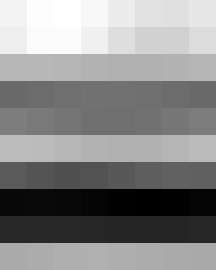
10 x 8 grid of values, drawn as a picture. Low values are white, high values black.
Streaks run across, left to right. The top left is the ninth with the lowest average. The top right is the calmest part.
